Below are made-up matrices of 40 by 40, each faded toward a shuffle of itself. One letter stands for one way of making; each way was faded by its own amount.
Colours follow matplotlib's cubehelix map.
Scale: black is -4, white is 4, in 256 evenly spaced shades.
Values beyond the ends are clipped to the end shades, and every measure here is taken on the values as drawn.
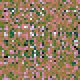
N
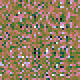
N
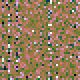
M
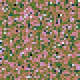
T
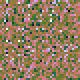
N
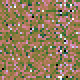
M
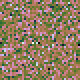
T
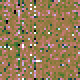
M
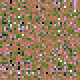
M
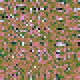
N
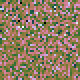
T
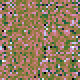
N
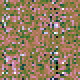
N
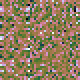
N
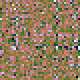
N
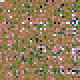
M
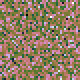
T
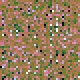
M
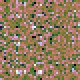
N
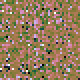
M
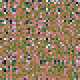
N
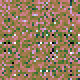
N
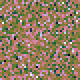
T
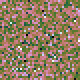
T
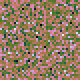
T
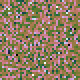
T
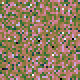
T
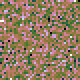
T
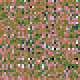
N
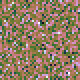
T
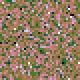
T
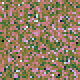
T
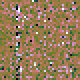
M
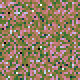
T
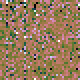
M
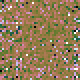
M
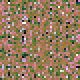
M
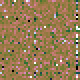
M
